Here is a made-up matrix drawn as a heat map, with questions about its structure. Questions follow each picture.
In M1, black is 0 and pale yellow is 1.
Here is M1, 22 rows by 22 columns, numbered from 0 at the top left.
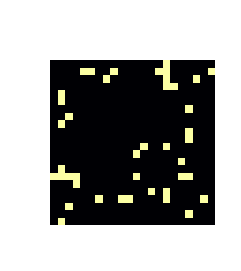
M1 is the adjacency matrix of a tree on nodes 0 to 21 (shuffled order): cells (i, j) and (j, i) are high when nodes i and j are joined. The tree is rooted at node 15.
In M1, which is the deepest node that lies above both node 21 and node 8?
1
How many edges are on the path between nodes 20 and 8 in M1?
4
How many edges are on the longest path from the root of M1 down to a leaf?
2
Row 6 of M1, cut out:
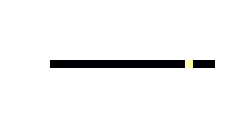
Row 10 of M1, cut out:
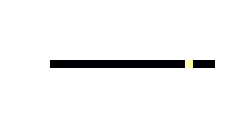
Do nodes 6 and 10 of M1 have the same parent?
yes
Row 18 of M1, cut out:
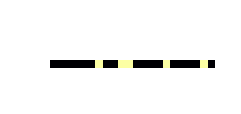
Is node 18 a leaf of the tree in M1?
no
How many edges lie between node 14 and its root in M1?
2
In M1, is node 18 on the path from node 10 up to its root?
yes
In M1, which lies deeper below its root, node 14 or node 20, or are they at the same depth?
the same depth
